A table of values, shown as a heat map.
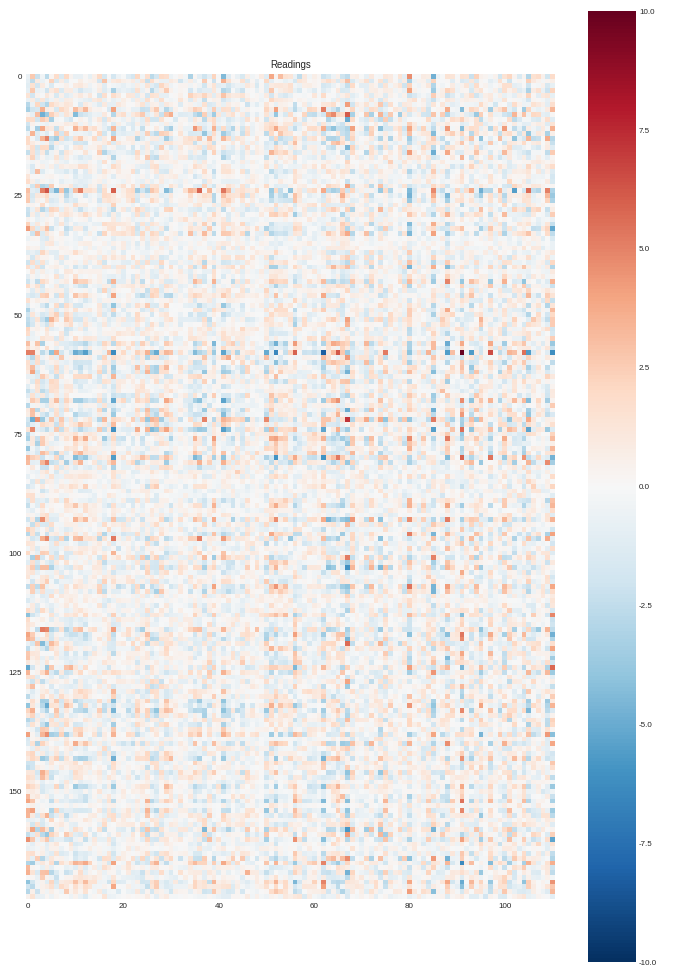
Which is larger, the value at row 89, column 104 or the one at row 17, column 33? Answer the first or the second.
the second
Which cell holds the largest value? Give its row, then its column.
58, 91
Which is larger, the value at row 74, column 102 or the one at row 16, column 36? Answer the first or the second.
the first
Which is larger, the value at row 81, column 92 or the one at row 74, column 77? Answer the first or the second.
the first
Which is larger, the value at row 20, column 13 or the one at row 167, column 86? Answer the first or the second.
the first
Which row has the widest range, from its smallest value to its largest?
58
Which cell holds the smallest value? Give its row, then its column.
58, 62
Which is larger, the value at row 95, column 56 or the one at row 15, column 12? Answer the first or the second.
the first
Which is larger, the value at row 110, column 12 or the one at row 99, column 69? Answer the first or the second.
the first
